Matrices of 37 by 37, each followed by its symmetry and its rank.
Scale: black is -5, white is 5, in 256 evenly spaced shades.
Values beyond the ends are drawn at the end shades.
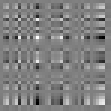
symmetric, rank one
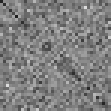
symmetric, full rank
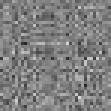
neither, rank five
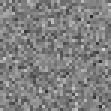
neither, full rank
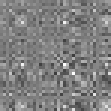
symmetric, rank three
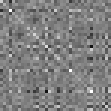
symmetric, rank five
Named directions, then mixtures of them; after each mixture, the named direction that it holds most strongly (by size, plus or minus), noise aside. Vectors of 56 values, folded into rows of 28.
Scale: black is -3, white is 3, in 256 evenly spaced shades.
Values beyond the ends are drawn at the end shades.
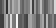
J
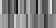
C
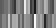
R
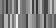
J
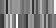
J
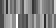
J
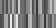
J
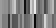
R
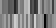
R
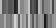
C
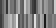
R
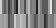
C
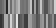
J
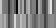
C
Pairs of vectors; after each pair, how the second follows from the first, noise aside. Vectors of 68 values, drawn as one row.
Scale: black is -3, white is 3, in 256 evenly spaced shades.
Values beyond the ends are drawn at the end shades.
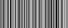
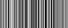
shuffled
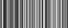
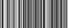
negated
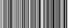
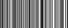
negated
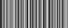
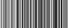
shuffled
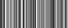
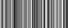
reversed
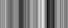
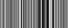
sign-scrambled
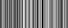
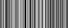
reversed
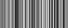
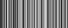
shuffled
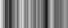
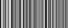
sign-scrambled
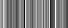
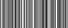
shuffled
